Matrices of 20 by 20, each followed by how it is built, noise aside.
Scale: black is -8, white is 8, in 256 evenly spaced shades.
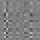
low rank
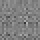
low rank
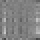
low rank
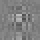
low rank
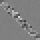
banded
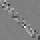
banded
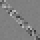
banded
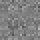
low rank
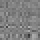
low rank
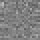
low rank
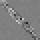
banded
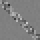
banded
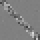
banded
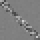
banded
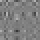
low rank
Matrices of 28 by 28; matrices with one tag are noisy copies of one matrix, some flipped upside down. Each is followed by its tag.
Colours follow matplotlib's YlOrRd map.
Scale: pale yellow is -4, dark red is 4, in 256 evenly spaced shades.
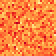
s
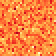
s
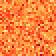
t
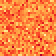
t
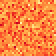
s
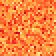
s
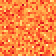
t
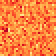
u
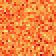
t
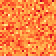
t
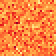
s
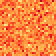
t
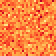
t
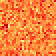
u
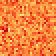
u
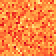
s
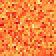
s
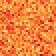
t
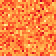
t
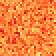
s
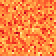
s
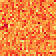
u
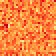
u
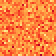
t
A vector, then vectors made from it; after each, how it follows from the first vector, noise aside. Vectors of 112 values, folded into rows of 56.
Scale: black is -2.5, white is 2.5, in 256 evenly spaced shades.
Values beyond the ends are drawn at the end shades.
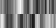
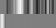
partly zeroed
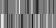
partly zeroed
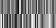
sign-scrambled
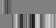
partly zeroed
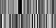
sign-scrambled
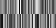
sign-scrambled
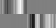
partly zeroed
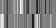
partly zeroed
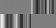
partly zeroed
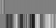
partly zeroed
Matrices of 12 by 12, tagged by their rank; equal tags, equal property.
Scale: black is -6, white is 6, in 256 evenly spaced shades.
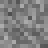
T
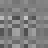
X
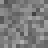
T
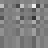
X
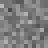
T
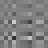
X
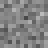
T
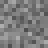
T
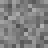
T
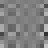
X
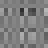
X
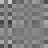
X
